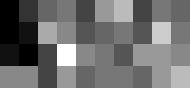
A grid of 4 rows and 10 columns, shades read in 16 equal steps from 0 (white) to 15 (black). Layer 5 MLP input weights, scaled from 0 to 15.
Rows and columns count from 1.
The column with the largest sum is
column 1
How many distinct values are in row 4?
6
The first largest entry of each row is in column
1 1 2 3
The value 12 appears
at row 1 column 2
